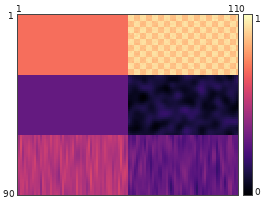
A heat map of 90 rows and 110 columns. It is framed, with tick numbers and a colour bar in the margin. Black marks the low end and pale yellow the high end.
The table splits into 3 rows of 2 panels. Panel 1,1: high, flat. Panel 1,2: very high, checkered, faint in contrast. Panel 2,1: low, flat. Panel 2,2: very low, blotchy, faint in contrast. Panel 3,1: middling, streaked downward, faint in contrast. Panel 3,2: low, streaked downward, faint in contrast.
